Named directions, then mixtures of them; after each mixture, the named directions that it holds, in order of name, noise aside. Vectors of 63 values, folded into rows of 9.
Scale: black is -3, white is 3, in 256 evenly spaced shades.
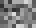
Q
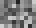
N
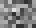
Q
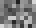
N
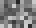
N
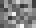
N, Q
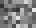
Q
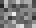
N, Q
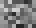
Q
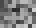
N, Q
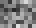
N, Q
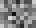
N, Q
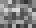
N, Q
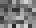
N, Q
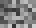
N, Q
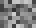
Q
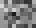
Q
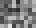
N, Q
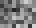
N, Q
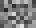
N, Q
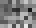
N, Q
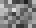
Q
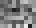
N, Q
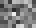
Q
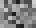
N, Q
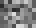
Q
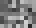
N, Q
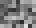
N, Q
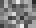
N, Q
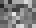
Q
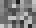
N
